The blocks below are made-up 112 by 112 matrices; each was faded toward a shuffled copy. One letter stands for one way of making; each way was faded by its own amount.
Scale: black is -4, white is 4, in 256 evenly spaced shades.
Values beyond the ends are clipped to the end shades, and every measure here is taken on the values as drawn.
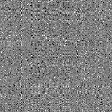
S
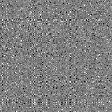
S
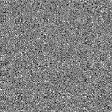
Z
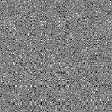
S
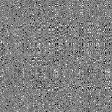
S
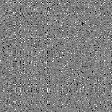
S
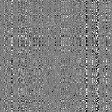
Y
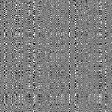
Y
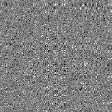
S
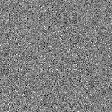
Z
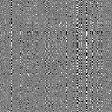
Y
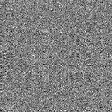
Z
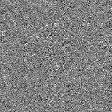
Z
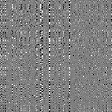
Y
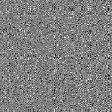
S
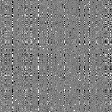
Y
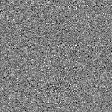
Z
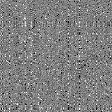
S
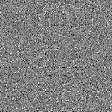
Z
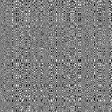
Y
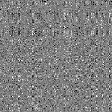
S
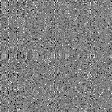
S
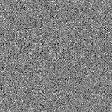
Z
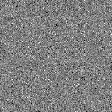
Z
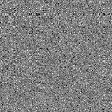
Z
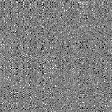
S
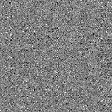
Z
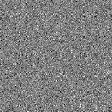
Z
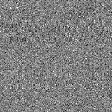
Z
